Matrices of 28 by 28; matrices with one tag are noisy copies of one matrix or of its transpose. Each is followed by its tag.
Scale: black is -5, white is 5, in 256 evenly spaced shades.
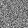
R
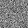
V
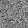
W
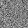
R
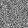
R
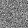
V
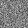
R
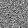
V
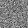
V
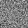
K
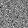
R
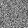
R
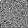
K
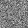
W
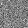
R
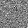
R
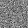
V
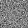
K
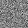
V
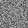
K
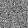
V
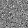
V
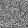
W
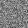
R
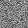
W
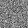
V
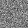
V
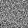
K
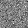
W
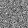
V
